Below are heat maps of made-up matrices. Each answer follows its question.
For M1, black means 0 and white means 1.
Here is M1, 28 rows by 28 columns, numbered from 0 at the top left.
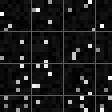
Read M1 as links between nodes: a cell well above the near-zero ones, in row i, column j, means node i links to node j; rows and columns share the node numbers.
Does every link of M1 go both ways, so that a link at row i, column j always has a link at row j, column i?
no
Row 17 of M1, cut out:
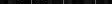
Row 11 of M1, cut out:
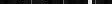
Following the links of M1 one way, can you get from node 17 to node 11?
no
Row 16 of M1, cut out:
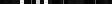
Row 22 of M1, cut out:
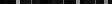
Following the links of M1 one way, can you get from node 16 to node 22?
yes
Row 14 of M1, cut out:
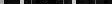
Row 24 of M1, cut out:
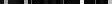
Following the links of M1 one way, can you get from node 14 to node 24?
yes
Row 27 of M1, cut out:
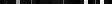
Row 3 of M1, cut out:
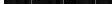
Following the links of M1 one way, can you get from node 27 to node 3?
no
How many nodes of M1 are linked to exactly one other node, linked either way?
3
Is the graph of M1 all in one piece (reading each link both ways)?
yes
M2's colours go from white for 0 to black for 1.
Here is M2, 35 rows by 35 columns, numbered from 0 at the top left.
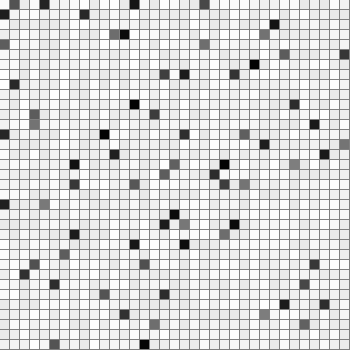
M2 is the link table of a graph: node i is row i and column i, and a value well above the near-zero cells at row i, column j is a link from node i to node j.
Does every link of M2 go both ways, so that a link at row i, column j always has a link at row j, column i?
yes
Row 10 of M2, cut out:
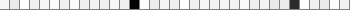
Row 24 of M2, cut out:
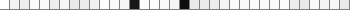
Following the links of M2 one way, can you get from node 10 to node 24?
yes
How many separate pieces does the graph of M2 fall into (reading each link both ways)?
7
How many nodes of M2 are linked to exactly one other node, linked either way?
6
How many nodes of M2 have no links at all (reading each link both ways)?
3
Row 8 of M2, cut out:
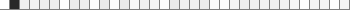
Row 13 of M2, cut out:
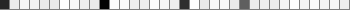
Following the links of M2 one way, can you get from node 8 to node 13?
yes
